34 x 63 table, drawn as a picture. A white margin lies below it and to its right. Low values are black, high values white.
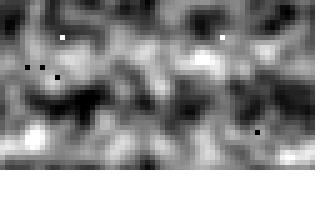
Lone odd cells: 6, 2 higher and 4 lower than their neighbours. Histogram: bell-shaped. Stripes: horizontal, repeating 2 times.
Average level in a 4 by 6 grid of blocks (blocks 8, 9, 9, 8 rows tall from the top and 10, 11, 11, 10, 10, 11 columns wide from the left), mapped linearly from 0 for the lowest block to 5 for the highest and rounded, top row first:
111221
444543
202110
534444
